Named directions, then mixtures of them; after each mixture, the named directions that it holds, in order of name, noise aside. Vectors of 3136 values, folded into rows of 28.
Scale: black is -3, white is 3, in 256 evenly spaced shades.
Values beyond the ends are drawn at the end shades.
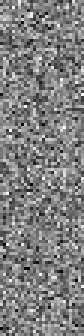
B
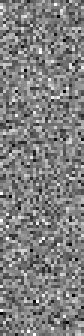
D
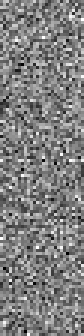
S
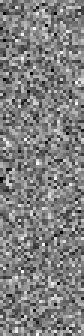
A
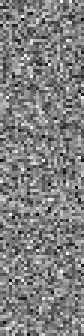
B, S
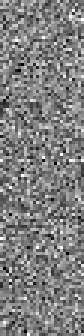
S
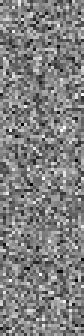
B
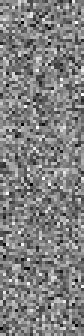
B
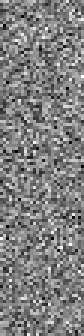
A, D, S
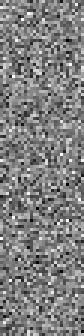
B, D, S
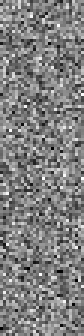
B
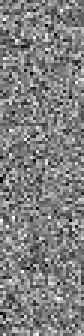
A, B, D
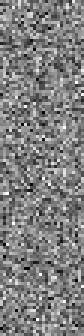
B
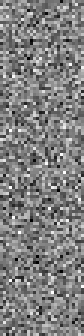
B, D, S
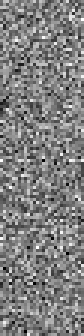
S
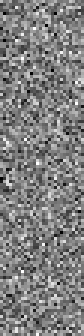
A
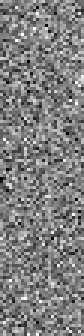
A, S
